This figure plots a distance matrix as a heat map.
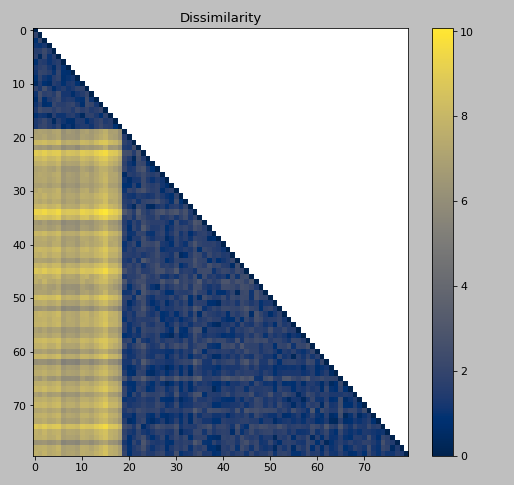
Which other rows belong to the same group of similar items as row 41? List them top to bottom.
19, 20, 21, 22, 23, 24, 25, 26, 27, 28, 29, 30, 31, 32, 33, 34, 35, 36, 37, 38, 39, 40, 42, 43, 44, 45, 46, 47, 48, 49, 50, 51, 52, 53, 54, 55, 56, 57, 58, 59, 60, 61, 62, 63, 64, 65, 66, 67, 68, 69, 70, 71, 72, 73, 74, 75, 76, 77, 78, 79
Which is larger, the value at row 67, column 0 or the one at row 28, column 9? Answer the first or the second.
the first
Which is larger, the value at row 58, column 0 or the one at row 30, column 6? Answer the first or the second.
the first
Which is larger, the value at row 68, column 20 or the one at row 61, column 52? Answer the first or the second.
the second
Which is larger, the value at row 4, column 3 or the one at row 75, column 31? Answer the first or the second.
the first
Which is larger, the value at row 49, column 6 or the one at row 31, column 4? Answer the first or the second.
the second
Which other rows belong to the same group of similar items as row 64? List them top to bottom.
19, 20, 21, 22, 23, 24, 25, 26, 27, 28, 29, 30, 31, 32, 33, 34, 35, 36, 37, 38, 39, 40, 41, 42, 43, 44, 45, 46, 47, 48, 49, 50, 51, 52, 53, 54, 55, 56, 57, 58, 59, 60, 61, 62, 63, 65, 66, 67, 68, 69, 70, 71, 72, 73, 74, 75, 76, 77, 78, 79
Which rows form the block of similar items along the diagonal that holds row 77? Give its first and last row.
19 to 79
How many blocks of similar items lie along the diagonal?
2
